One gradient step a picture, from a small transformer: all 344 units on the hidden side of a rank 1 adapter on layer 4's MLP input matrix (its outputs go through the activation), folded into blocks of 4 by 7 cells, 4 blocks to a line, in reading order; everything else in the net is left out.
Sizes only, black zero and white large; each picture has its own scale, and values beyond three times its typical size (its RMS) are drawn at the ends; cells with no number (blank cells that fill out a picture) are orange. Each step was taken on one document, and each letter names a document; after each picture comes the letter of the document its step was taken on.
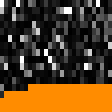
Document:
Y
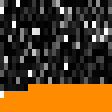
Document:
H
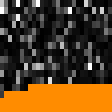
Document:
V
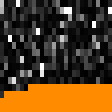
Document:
Y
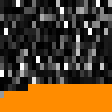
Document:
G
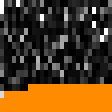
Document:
H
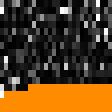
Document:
H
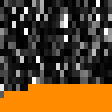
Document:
G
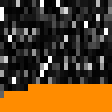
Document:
H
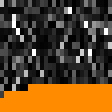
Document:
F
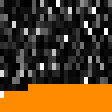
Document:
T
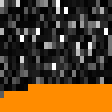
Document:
V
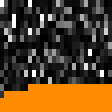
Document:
F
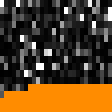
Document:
Y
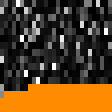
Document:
V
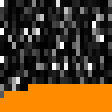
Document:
H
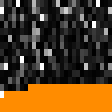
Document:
Y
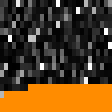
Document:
V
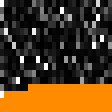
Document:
H
